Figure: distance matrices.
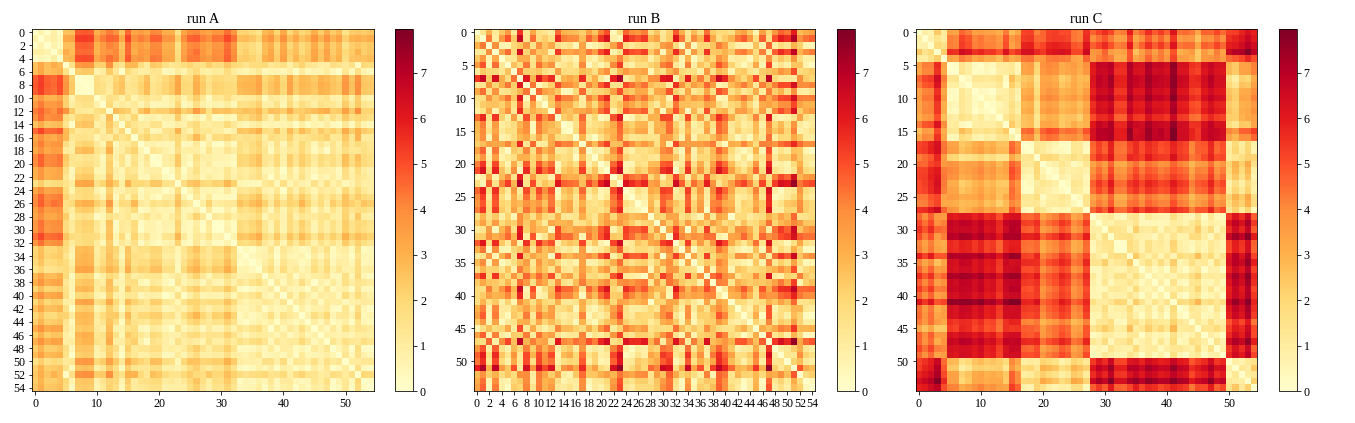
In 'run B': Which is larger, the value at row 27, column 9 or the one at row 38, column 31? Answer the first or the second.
the second
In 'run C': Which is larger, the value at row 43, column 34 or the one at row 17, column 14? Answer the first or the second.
the second
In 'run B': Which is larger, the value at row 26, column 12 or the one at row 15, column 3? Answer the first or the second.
the first
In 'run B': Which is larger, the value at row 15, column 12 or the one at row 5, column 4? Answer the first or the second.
the first
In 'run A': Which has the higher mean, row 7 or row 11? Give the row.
7
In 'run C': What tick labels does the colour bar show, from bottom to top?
0, 1, 2, 3, 4, 5, 6, 7
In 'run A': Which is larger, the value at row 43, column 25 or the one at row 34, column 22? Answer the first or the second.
the first
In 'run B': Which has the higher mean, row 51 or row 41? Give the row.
51
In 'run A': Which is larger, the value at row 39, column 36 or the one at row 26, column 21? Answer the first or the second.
the second
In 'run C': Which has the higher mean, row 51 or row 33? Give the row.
51
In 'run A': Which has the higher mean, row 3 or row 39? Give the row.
3
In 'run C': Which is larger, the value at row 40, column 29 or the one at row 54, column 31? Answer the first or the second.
the second
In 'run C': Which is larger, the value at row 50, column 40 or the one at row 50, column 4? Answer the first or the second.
the first
